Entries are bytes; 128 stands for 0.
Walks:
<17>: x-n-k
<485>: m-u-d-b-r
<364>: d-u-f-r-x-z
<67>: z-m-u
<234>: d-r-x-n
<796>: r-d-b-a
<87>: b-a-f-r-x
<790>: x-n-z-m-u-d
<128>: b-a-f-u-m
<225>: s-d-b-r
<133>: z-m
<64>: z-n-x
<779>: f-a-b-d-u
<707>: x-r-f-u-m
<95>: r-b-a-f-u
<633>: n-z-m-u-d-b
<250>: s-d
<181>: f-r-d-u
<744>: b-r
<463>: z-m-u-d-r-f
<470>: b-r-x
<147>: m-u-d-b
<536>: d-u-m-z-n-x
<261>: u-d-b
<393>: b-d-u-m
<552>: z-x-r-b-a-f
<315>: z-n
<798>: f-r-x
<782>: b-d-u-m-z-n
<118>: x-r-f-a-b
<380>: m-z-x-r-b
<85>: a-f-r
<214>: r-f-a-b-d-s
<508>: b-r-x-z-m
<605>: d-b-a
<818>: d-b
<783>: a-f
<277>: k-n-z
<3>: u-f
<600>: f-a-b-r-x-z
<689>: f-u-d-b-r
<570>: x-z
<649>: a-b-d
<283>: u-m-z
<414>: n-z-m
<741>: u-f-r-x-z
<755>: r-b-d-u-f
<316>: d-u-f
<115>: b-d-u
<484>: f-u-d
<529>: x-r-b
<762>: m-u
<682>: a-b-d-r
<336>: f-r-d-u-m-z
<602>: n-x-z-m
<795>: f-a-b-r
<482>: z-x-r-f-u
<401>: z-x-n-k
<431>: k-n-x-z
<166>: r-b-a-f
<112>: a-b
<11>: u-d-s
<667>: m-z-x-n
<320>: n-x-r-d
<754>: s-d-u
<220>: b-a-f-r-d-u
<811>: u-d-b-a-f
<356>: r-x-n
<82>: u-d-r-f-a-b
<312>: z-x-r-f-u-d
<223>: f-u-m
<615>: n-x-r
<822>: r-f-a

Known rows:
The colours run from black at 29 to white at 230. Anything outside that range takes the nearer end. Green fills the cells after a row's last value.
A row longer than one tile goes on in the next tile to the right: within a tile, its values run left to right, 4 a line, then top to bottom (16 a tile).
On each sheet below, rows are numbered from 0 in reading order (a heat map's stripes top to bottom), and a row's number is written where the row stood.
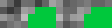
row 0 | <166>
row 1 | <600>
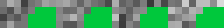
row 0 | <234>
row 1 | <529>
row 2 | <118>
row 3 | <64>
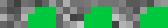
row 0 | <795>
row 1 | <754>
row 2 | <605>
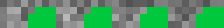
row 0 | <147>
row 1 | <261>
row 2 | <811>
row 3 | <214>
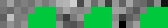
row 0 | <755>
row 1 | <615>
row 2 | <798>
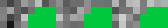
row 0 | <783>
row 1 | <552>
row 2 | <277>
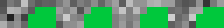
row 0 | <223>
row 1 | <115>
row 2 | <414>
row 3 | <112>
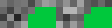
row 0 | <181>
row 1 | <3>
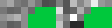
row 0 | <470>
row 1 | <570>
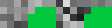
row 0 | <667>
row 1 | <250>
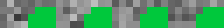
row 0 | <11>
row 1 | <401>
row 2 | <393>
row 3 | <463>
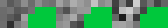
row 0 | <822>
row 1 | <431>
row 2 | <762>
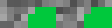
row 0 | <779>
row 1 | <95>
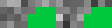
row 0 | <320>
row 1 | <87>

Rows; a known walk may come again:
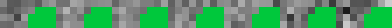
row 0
<220>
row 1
<633>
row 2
<782>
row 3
<485>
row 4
<312>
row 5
<707>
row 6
<796>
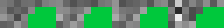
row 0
<214>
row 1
<811>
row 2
<779>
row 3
<225>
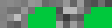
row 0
<508>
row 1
<3>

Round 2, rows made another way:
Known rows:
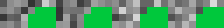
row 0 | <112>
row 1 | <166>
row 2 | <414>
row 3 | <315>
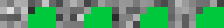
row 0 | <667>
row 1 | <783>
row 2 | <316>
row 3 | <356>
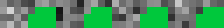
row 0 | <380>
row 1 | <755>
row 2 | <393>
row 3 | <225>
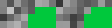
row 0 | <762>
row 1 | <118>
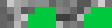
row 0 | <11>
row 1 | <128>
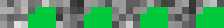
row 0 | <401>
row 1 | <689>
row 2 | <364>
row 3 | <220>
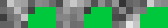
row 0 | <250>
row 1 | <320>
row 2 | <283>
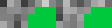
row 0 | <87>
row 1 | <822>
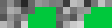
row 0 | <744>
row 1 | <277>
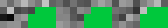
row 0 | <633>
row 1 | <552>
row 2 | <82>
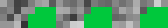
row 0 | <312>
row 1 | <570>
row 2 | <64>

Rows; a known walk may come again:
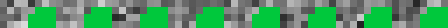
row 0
<277>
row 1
<64>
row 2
<147>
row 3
<529>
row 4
<85>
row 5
<754>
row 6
<484>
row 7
<95>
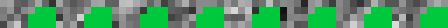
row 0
<364>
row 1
<223>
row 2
<234>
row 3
<811>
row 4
<667>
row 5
<755>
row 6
<741>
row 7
<795>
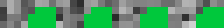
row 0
<796>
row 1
<689>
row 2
<818>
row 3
<17>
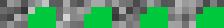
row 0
<82>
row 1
<798>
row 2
<485>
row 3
<615>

